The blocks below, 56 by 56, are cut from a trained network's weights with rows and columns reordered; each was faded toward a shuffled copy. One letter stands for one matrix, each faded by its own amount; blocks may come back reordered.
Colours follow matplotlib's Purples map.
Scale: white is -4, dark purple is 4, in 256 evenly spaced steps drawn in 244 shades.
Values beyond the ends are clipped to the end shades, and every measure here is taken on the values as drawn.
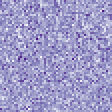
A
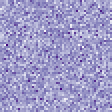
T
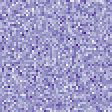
T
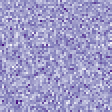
A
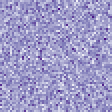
T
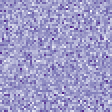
A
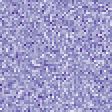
T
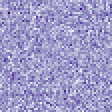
A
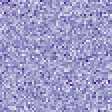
A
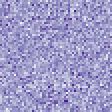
A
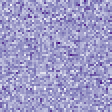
A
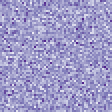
T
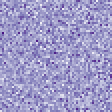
T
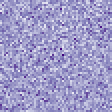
T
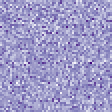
A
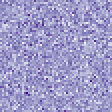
A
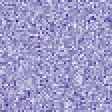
A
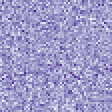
A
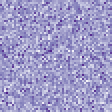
A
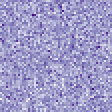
T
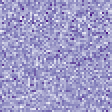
A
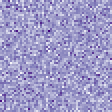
A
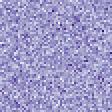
T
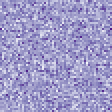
T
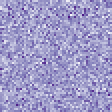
A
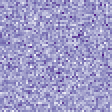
T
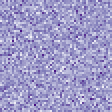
T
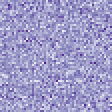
A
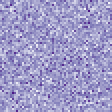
T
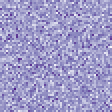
A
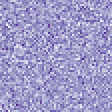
A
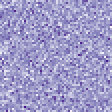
T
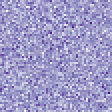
T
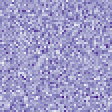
A
